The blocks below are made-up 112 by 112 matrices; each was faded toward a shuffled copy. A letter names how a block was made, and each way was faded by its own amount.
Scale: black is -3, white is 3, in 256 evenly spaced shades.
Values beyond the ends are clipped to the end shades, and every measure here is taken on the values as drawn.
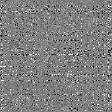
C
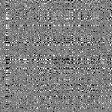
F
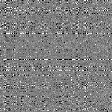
F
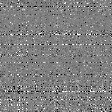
C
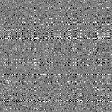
F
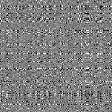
F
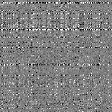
F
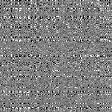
F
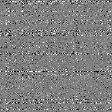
C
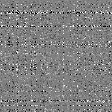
C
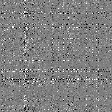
C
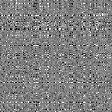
F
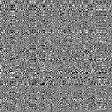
F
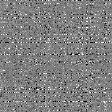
C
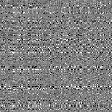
F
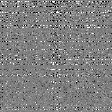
C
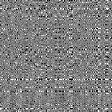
F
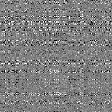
F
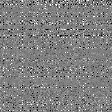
C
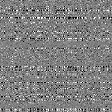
F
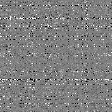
C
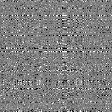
F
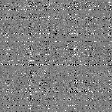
C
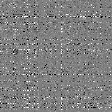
C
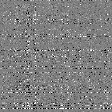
C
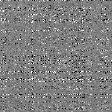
C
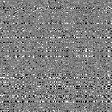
F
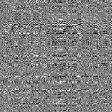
F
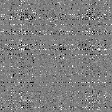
C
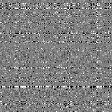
F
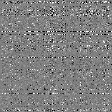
C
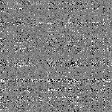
C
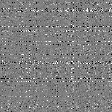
C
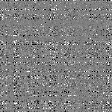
C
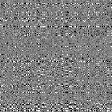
F
